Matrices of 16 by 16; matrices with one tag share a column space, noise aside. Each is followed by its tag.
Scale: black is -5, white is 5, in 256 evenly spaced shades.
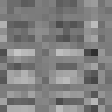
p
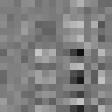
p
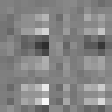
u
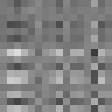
p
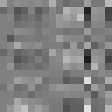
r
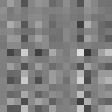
p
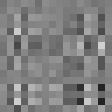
u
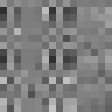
r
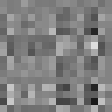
u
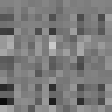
u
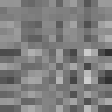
p
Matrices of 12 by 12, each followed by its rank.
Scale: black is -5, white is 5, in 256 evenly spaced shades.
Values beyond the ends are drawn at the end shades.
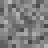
full rank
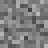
full rank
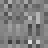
two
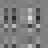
one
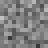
full rank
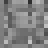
two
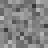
full rank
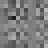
two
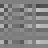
one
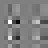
one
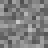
full rank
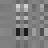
one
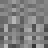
two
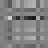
one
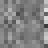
two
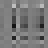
one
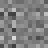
two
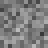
full rank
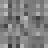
two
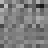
two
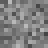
full rank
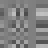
one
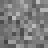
full rank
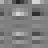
one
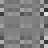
one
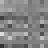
two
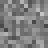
full rank
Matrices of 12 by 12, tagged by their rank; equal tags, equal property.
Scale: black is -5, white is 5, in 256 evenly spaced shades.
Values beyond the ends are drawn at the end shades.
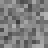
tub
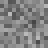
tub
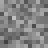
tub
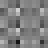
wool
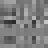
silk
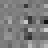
silk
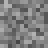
tub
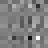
silk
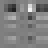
wool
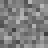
tub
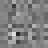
silk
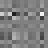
wool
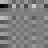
wool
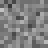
tub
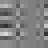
wool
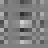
wool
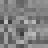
silk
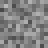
tub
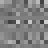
silk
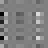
wool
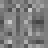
silk
